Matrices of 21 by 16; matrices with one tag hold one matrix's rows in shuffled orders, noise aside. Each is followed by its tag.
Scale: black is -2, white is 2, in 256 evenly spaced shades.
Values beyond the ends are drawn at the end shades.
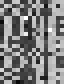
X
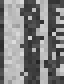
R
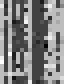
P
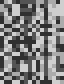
X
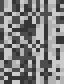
X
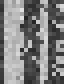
R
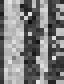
R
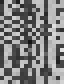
X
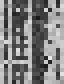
P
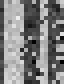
R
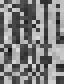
X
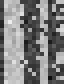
R
